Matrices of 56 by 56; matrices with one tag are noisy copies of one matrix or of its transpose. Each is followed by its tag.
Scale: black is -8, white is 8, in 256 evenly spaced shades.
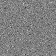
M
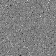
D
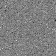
D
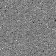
D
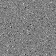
M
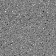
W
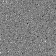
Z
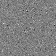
M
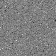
D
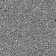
D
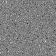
Z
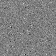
M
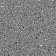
Z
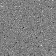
Z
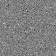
M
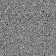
W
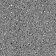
W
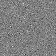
M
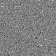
Z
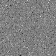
D
